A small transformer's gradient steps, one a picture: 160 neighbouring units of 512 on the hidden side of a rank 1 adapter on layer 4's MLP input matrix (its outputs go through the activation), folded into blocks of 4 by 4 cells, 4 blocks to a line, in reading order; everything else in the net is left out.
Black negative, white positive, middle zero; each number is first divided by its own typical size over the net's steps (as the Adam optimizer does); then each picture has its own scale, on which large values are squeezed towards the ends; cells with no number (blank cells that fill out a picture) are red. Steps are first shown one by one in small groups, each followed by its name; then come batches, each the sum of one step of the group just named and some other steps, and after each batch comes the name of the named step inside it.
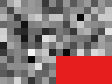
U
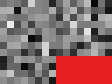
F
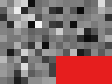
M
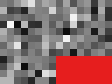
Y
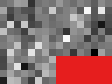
Y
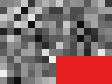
M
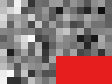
M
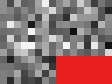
F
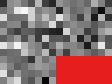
U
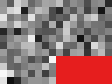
U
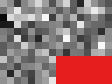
U
